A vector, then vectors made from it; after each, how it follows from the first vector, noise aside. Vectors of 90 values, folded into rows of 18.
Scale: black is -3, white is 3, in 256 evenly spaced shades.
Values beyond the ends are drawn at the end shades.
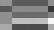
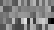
sign-scrambled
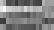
reversed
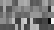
sign-scrambled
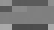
partly zeroed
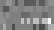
partly zeroed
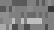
partly zeroed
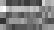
reversed
